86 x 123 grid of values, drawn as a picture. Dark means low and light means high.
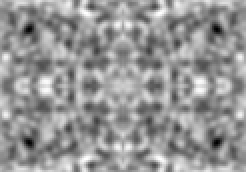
No row or column stands out. There is no overall slope. Its left and right halves mirror each other, and so do its top and bottom. The histogram is bell-shaped. No seam splits the table.
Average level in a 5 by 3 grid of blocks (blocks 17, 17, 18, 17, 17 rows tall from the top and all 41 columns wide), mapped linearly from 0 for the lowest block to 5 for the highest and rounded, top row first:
252 | 202 | 454 | 202 | 252
